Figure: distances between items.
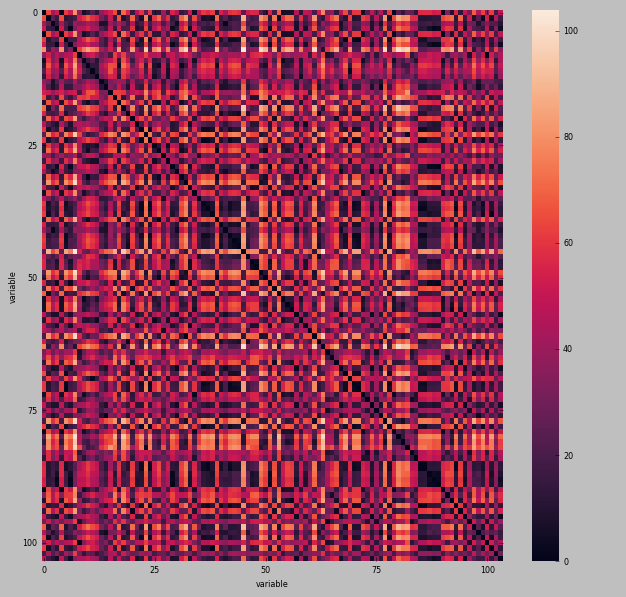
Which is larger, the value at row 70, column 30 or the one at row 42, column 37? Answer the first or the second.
the first
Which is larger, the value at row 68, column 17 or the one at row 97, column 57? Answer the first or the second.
the first
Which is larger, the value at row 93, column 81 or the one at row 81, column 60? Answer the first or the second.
the first
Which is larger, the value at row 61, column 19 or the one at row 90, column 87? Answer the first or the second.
the first
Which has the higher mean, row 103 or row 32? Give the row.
32
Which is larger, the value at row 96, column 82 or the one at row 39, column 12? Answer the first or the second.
the first
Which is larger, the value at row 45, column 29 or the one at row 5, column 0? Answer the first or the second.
the first
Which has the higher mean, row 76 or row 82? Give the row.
82
